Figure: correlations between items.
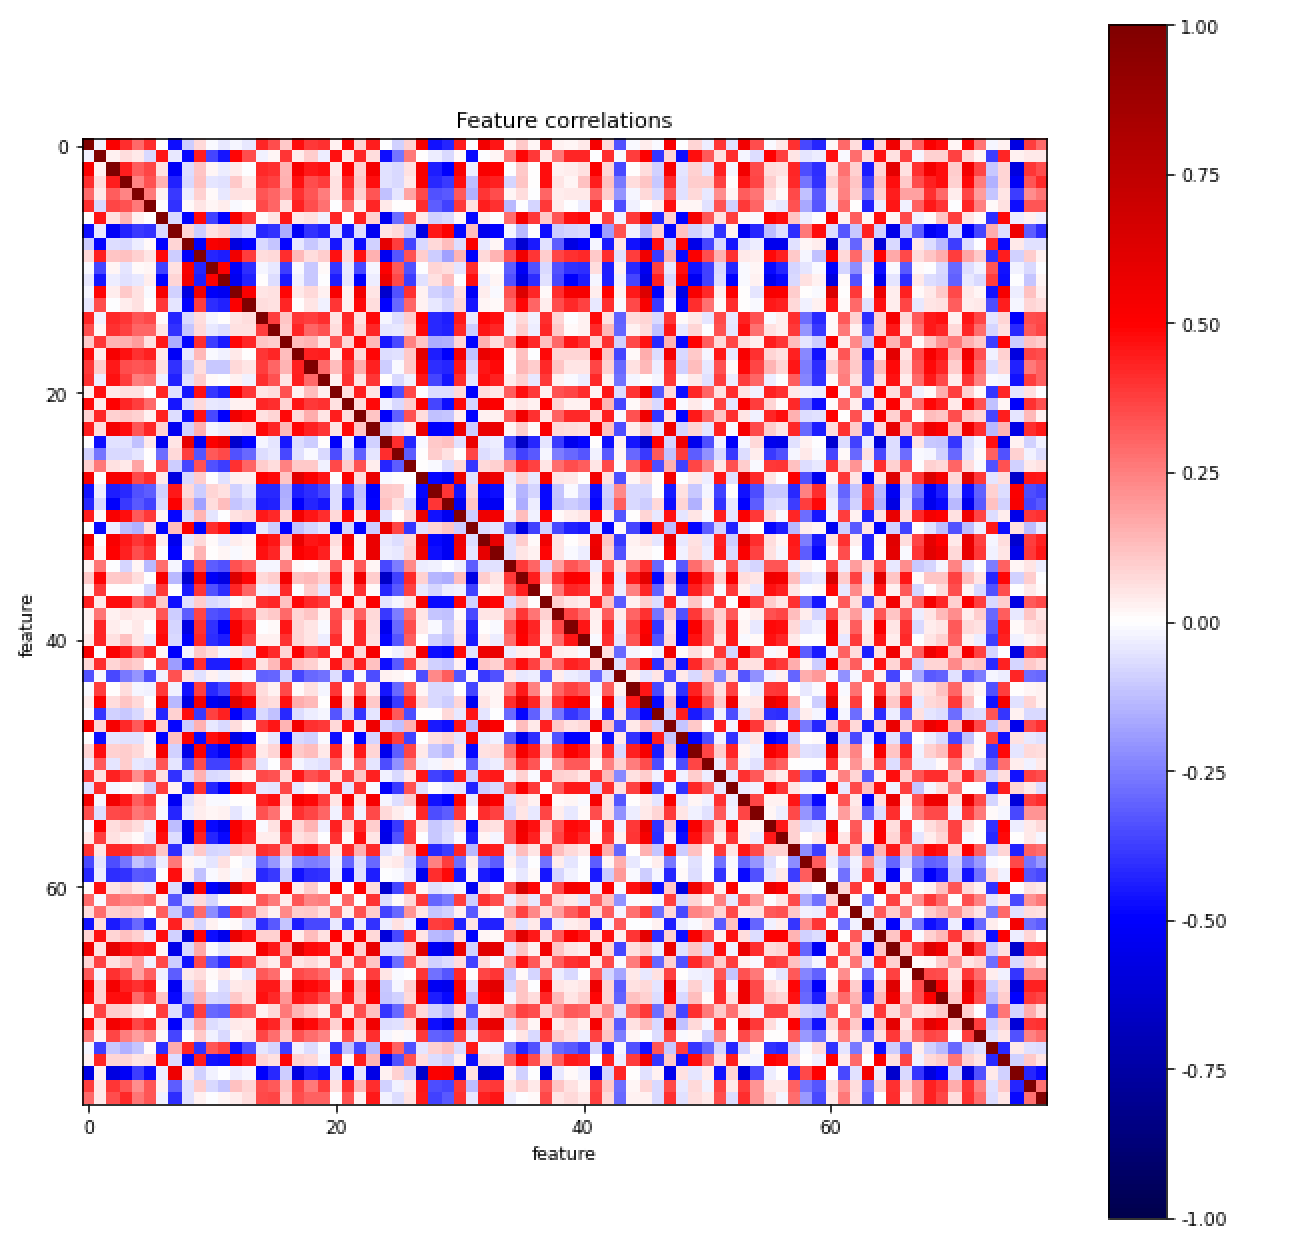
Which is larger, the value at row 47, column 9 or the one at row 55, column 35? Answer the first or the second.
the second
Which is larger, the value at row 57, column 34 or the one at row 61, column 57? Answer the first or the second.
the second
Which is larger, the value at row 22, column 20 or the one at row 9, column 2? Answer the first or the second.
the first
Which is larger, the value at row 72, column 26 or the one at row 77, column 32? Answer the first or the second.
the second
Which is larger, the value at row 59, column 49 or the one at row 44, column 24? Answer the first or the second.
the first
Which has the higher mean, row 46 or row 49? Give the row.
49
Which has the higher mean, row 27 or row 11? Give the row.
27
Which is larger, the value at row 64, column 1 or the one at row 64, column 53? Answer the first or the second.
the first
